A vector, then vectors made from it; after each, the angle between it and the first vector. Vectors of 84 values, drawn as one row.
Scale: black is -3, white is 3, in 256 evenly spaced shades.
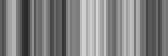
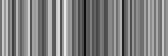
partly opposed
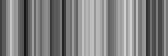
nearly parallel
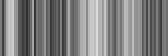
nearly parallel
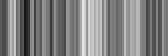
nearly parallel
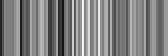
partly aligned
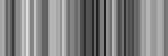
nearly opposite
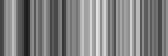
nearly parallel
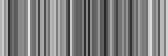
partly opposed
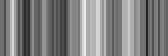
nearly parallel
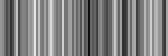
partly opposed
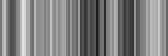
nearly opposite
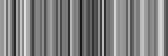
partly opposed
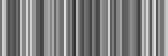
partly opposed
